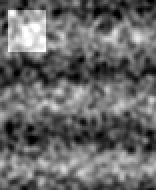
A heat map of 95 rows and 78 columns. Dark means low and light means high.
Horizontal stripes repeat 3 times down the table. In the top left lies a patch that is higher than the rest. The ninth with the highest average is the top left. No overall slope runs across the table.
